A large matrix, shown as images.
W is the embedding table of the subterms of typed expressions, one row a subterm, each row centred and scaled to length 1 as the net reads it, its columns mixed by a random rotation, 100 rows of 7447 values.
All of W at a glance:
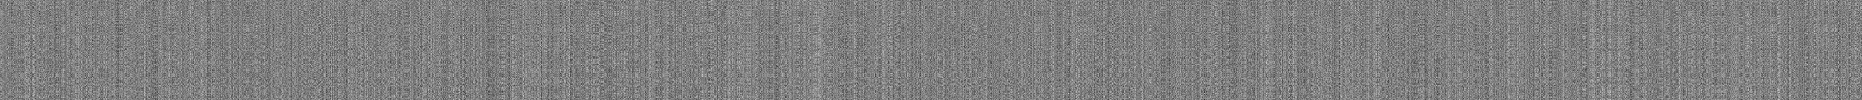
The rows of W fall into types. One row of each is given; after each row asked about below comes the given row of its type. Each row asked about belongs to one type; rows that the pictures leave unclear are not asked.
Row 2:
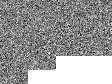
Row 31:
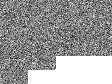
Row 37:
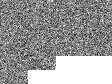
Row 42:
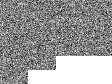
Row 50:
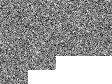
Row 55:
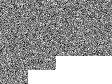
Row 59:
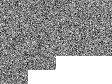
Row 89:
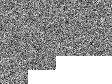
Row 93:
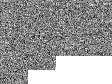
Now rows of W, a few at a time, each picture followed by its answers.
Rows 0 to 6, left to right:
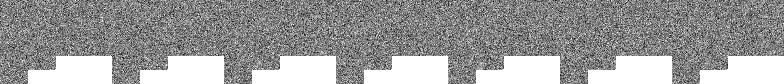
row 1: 42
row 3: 31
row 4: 31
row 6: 59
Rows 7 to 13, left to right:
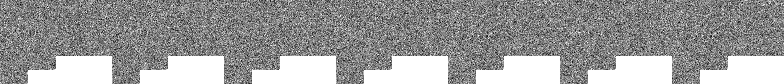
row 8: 31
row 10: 50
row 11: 93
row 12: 59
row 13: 93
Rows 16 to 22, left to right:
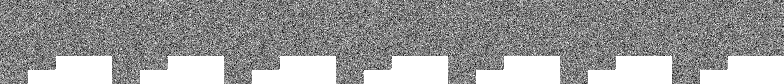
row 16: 89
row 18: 59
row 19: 37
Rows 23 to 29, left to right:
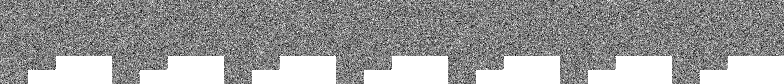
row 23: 89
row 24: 37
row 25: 50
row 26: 42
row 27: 2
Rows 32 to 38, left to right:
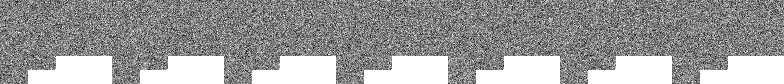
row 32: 59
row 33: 31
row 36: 89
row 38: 89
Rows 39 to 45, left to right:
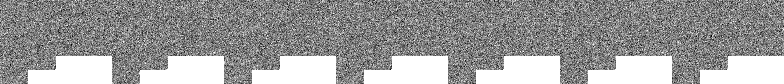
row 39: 42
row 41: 89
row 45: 93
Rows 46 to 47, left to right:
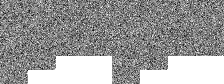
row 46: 37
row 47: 31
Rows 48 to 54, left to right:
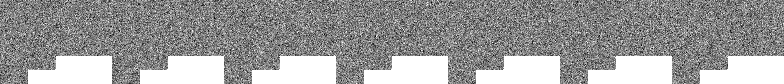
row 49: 2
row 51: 93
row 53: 59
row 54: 59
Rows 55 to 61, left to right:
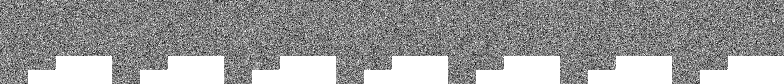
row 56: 2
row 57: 31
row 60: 37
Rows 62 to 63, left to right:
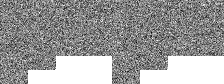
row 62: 89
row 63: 93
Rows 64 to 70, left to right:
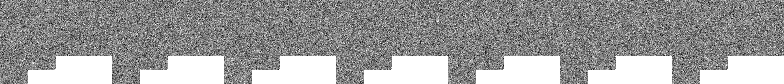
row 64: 31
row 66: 89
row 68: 31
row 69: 50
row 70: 42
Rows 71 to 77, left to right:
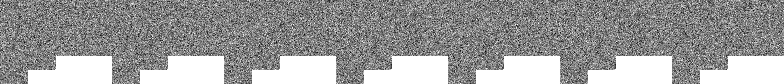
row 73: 2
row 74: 59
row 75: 2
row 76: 59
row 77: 55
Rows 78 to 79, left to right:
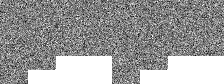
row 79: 55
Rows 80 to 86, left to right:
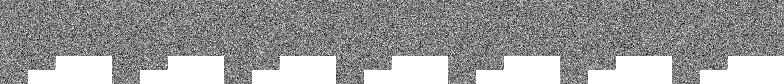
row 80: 37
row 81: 42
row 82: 50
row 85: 55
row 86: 37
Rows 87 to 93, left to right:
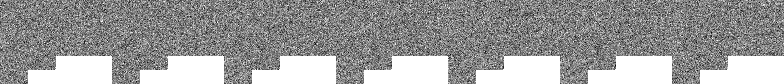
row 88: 59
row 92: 89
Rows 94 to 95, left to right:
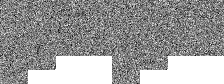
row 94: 42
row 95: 55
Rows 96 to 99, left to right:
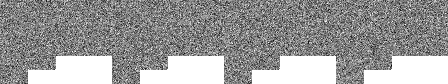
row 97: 2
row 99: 89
